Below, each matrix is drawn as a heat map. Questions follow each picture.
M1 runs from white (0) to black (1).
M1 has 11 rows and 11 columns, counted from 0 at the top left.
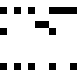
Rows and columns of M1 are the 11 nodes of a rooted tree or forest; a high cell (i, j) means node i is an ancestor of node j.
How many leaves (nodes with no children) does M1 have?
7
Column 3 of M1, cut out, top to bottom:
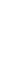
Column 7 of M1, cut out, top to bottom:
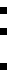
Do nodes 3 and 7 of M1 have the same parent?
no
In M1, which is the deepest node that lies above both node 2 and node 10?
9
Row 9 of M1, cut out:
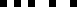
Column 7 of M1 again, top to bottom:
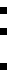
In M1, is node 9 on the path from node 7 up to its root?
yes
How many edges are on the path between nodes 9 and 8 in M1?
2
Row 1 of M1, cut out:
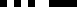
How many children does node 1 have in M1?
2
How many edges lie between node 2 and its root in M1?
2
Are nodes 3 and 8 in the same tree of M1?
no
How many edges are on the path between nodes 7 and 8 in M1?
4
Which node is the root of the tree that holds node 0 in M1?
1
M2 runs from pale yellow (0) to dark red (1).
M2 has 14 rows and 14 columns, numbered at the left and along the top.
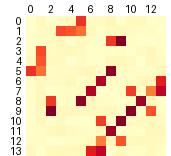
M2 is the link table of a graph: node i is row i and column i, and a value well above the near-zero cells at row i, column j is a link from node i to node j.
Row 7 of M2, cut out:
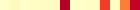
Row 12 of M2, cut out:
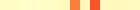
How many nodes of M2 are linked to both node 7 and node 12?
0
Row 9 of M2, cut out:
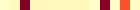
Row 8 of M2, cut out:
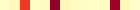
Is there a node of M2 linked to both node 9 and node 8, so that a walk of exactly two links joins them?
yes
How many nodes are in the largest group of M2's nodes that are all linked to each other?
3
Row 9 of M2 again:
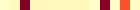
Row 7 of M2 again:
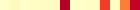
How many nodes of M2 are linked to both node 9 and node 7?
2
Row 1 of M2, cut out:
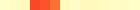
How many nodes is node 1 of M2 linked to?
3
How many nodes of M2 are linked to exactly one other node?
4
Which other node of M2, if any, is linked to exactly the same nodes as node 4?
node 3
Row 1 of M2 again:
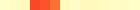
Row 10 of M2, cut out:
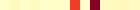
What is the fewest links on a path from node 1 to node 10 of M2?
5
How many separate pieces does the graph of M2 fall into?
1
